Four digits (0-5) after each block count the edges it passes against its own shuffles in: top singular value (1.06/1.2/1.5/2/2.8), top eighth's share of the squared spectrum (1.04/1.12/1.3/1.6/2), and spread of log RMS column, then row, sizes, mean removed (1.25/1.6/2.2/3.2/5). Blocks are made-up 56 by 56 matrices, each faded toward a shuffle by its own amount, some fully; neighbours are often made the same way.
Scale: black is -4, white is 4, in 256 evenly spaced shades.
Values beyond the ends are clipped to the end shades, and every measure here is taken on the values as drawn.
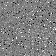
1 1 0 0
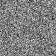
0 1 0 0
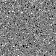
1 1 0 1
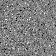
2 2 0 0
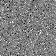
0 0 0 0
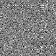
3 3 1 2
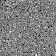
2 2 0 0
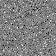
0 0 0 0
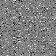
3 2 1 1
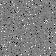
1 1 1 0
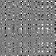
5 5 3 3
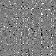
4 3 2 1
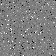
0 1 0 0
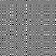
5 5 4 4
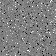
0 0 0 0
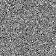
3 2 1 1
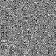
3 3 1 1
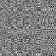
4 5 3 3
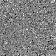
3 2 0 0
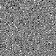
3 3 1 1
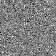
2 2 0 0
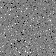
0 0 0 0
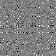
4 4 2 2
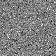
0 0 0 0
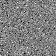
0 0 1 0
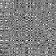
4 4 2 3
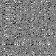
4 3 1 2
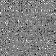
3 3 1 1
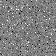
1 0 0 0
